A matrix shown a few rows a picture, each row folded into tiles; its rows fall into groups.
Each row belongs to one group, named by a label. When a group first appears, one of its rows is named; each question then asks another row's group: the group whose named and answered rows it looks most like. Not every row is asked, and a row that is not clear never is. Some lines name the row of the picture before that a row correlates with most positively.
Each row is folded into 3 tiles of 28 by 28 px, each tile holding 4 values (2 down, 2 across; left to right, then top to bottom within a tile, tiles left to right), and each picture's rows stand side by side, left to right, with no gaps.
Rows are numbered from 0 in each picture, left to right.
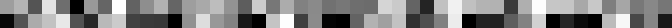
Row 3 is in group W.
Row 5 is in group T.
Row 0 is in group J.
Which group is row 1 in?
W
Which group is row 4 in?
J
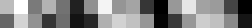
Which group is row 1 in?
J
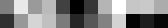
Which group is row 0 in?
J
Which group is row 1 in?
T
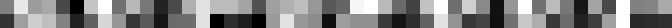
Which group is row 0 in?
J
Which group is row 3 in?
J
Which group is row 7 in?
W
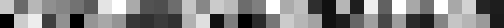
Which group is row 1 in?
T
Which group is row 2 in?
T
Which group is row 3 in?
J
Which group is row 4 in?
W
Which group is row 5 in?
J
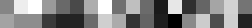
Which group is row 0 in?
T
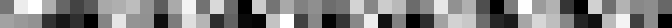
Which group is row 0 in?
T
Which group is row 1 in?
J
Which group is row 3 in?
W
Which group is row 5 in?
J
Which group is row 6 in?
J
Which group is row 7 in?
W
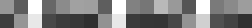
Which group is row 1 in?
W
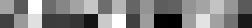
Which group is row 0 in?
W
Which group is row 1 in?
W
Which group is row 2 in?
J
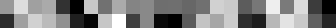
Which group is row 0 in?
J
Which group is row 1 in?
W
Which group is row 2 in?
J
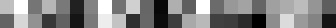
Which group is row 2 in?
W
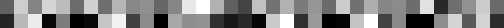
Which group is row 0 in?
T
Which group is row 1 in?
W
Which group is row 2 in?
T
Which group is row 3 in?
W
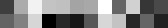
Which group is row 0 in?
T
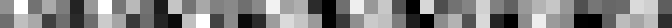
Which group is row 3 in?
J
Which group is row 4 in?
J
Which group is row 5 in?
W
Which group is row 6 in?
J
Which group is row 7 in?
J
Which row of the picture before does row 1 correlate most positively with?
1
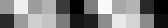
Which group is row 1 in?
J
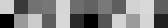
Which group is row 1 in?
J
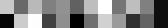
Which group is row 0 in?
W
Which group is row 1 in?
T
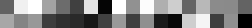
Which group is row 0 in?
T
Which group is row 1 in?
W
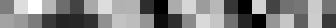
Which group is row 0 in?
T
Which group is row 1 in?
J
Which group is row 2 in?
J
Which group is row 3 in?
W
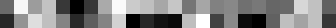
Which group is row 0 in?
J
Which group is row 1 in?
T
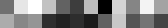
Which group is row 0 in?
T
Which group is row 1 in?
W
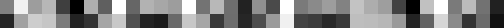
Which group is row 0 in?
J
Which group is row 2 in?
T
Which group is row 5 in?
T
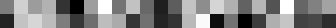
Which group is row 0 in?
J
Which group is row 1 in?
T
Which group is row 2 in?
T
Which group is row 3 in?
W
